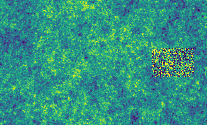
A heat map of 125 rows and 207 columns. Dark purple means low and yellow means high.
Slope: none. Stripes: none. Mirror symmetry: none. Odd patch: rougher, in the middle right. Roughest part: middle right.
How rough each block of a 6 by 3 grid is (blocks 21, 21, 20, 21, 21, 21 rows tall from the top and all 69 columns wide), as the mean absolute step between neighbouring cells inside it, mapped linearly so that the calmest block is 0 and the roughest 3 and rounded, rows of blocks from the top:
0 0 0 | 0 0 0 | 0 0 3 | 0 0 3 | 0 0 0 | 0 0 0
